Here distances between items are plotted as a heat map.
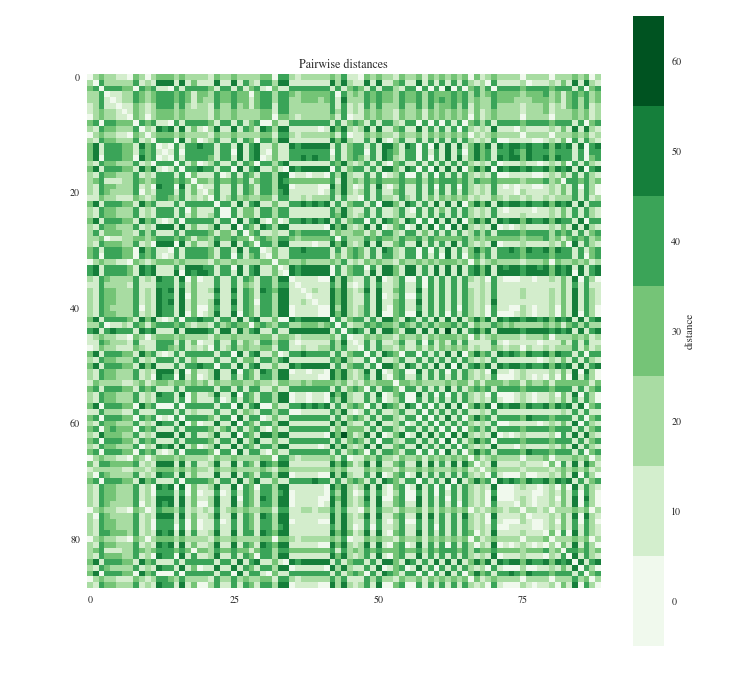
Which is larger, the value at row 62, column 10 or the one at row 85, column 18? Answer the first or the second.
the second
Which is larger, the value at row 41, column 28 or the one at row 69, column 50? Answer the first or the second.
the second
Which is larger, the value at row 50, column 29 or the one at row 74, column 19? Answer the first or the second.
the first
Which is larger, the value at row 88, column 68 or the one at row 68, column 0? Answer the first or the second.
the first
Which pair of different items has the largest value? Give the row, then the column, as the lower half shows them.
62, 44
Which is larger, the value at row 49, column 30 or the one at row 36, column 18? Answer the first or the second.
the first
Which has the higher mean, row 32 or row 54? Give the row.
54
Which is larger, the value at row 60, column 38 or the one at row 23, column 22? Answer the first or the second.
the second
